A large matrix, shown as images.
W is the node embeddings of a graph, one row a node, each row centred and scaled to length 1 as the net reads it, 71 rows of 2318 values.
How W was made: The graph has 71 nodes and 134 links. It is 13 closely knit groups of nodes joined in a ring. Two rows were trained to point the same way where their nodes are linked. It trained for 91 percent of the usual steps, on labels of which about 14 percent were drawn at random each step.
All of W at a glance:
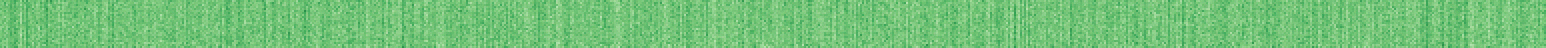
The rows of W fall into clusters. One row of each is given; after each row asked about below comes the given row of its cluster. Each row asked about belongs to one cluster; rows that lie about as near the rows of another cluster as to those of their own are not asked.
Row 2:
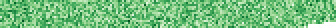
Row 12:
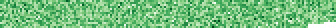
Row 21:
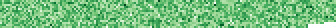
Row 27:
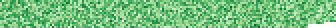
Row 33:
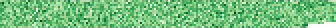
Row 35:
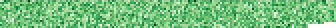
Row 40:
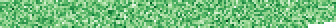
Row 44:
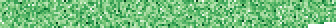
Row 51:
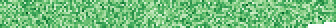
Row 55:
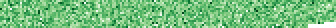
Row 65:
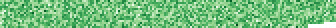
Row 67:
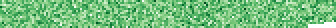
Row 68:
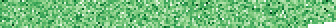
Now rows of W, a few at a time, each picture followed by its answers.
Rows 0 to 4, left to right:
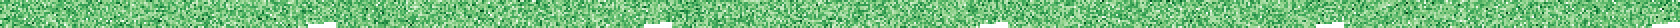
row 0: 21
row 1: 68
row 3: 40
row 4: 12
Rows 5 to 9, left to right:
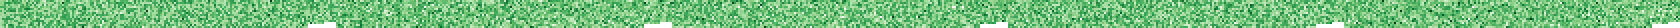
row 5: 65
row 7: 40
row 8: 51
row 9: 40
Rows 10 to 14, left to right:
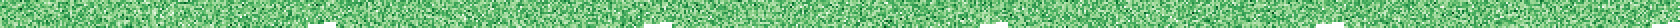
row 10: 65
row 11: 27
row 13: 33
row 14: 27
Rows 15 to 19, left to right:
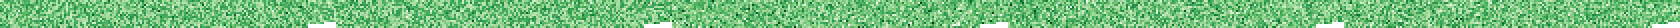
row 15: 35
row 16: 40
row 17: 44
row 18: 68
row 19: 67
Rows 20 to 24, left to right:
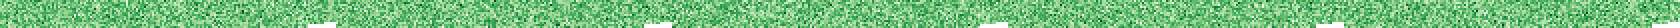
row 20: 51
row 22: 12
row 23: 33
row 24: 33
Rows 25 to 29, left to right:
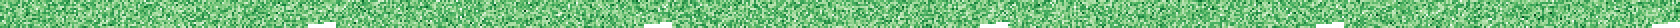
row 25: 55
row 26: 51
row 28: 35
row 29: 12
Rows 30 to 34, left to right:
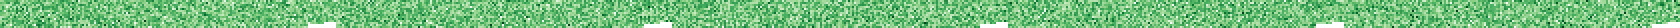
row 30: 21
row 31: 65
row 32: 35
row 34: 55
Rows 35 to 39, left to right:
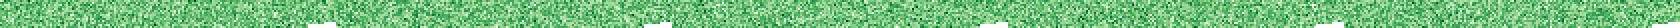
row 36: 40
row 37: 51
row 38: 51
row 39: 67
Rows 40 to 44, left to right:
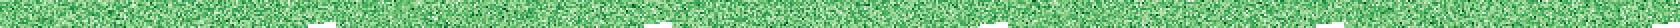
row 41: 35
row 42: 2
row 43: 65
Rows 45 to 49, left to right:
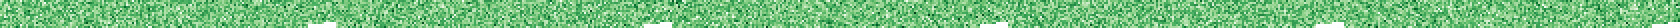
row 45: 55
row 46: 67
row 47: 21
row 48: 27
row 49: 44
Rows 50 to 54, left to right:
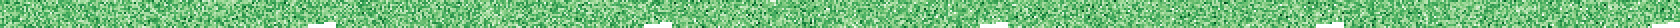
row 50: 21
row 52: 27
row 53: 33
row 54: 55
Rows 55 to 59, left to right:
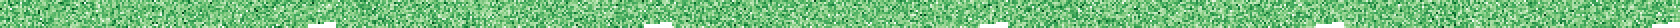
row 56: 35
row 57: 27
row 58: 21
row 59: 44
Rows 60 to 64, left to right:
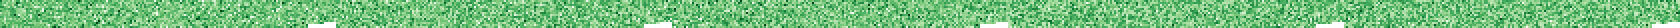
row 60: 55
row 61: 12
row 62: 33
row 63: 65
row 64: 2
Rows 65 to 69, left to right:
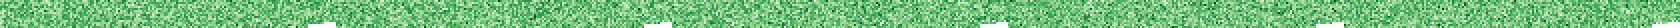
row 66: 44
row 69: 12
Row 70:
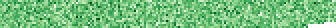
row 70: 44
